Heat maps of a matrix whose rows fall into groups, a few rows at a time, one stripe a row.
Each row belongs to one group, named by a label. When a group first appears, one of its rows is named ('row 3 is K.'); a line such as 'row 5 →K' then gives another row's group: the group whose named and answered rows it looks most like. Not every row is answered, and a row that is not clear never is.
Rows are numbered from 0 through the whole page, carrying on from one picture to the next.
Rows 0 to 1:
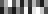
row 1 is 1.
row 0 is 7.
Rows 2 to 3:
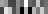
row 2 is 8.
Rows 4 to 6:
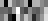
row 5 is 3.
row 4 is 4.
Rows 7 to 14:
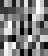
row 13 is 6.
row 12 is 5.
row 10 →7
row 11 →7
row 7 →1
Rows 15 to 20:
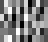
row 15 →6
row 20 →7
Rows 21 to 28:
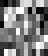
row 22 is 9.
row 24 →6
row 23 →6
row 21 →5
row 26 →3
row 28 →6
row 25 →8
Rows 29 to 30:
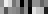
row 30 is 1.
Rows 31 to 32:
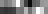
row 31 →3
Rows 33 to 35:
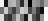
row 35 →3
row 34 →9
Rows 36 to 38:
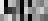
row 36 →4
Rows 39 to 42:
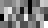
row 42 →3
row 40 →7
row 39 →3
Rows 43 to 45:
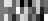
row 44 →8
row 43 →7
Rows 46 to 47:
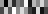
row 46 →4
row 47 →6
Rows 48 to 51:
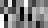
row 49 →1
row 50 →4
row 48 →4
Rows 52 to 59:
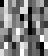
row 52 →6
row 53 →9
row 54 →7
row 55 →6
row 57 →3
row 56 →3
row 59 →9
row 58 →9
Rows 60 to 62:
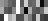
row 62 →6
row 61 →3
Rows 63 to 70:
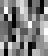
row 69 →4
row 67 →3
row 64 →9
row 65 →4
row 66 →5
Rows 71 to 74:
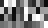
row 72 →4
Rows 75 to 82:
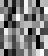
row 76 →8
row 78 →5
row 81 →9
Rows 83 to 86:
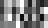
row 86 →3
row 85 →7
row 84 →9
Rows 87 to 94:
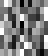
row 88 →3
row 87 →7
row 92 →9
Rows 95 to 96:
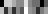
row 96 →4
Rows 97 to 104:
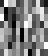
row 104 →6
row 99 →5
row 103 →3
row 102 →1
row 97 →6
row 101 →1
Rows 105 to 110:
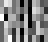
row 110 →7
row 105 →7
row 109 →1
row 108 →6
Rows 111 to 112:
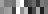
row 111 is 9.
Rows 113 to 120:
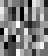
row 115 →1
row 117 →6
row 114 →1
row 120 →8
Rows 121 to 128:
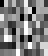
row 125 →8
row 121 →6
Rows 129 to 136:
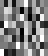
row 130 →7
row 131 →9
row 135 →8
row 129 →4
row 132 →6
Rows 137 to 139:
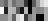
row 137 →3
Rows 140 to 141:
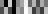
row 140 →4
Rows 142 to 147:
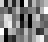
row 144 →7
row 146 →4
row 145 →7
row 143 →3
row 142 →4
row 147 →5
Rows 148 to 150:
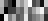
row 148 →8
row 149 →5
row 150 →6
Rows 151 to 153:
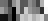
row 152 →8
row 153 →5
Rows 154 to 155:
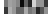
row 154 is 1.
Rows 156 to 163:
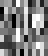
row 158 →1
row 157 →6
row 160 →8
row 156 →8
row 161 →3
